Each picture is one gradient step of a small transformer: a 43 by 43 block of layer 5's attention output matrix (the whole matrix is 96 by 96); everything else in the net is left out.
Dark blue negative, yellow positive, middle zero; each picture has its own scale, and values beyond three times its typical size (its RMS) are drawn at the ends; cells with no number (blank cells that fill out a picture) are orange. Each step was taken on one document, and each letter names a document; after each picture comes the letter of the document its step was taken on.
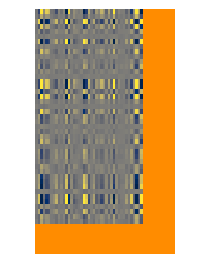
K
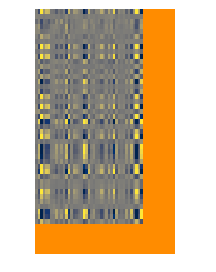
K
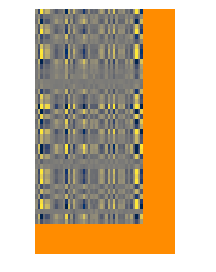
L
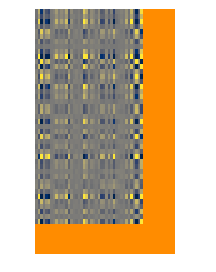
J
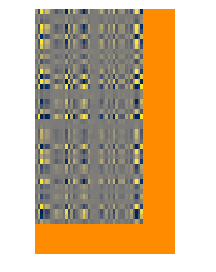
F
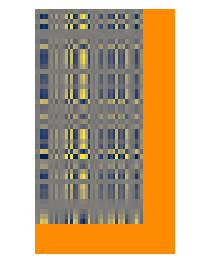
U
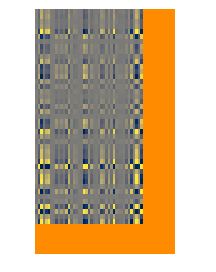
J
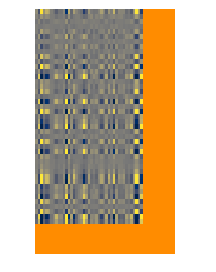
L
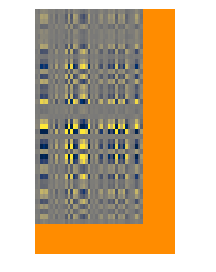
U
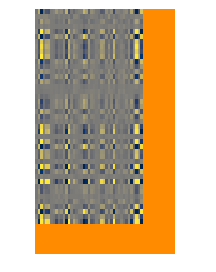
F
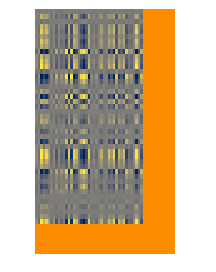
U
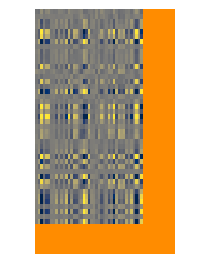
K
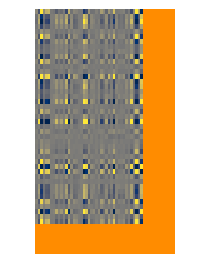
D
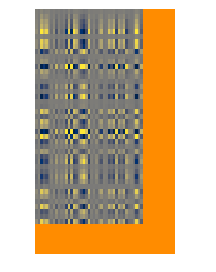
U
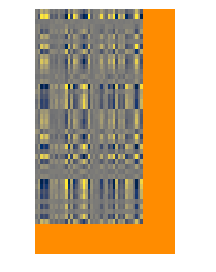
U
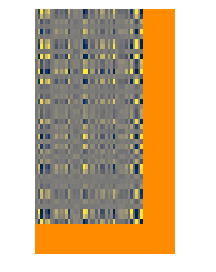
D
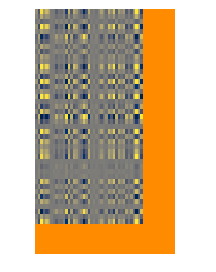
F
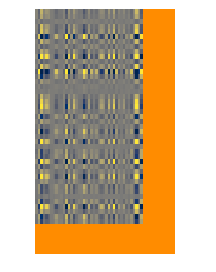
L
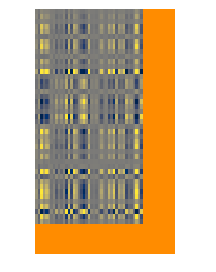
F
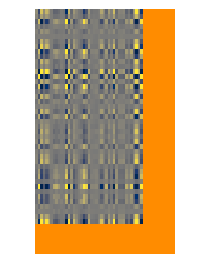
F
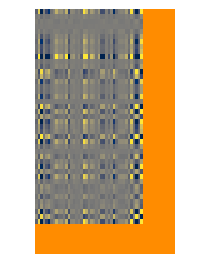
J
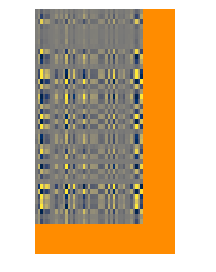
L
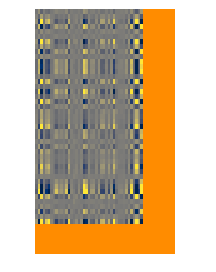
J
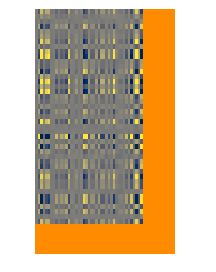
D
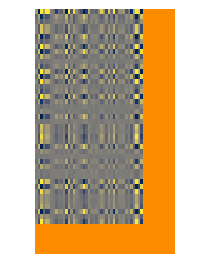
F
